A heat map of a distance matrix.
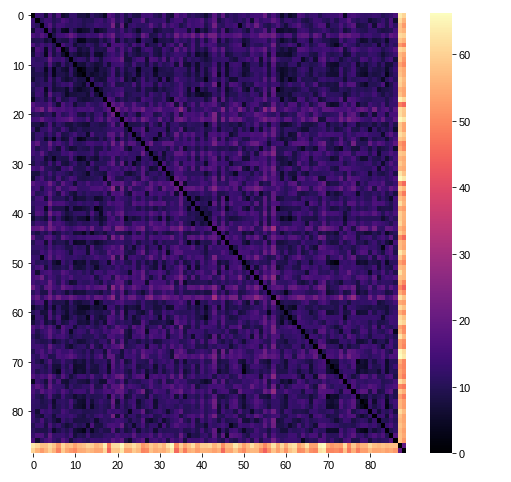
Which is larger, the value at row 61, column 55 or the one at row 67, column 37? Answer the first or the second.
the first
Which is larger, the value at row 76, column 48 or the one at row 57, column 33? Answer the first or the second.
the second
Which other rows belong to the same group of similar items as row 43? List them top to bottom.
0, 1, 2, 3, 4, 5, 6, 7, 8, 9, 10, 11, 12, 13, 14, 15, 16, 17, 18, 19, 20, 21, 22, 23, 24, 25, 26, 27, 28, 29, 30, 31, 32, 33, 34, 35, 36, 37, 38, 39, 40, 41, 42, 44, 45, 46, 47, 48, 49, 50, 51, 52, 53, 54, 55, 56, 57, 58, 59, 60, 61, 62, 63, 64, 65, 66, 67, 68, 69, 70, 71, 72, 73, 74, 75, 76, 77, 78, 79, 80, 81, 82, 83, 84, 85, 86
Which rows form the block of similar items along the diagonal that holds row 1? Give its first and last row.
0 to 86
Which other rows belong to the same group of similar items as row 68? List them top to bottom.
0, 1, 2, 3, 4, 5, 6, 7, 8, 9, 10, 11, 12, 13, 14, 15, 16, 17, 18, 19, 20, 21, 22, 23, 24, 25, 26, 27, 28, 29, 30, 31, 32, 33, 34, 35, 36, 37, 38, 39, 40, 41, 42, 43, 44, 45, 46, 47, 48, 49, 50, 51, 52, 53, 54, 55, 56, 57, 58, 59, 60, 61, 62, 63, 64, 65, 66, 67, 69, 70, 71, 72, 73, 74, 75, 76, 77, 78, 79, 80, 81, 82, 83, 84, 85, 86
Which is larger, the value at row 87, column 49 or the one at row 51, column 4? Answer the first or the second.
the first
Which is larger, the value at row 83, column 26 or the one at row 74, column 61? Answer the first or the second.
the first
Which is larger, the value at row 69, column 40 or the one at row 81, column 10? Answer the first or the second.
the first
